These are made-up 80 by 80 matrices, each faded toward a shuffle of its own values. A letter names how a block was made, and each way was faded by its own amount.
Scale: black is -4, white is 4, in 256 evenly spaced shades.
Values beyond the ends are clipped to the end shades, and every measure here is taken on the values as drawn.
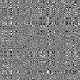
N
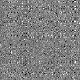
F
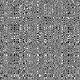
N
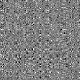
F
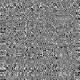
F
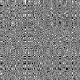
N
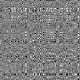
N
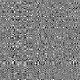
N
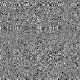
F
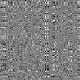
N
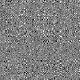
F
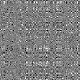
N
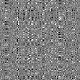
N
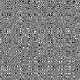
N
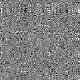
F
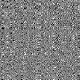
F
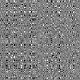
N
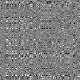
N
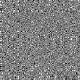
F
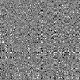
F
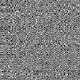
F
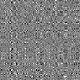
N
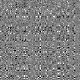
N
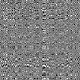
N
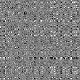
N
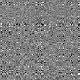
N
